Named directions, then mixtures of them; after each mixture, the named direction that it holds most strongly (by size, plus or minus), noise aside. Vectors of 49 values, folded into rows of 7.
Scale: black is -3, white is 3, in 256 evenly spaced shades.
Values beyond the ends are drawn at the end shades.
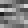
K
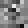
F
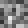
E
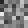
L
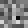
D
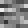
K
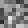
E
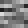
K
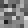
L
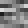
K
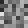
L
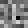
D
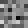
D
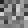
L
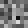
D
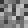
L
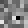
D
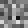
D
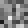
E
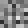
D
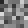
L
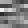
K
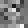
F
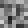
E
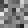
L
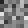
L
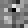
F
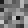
L
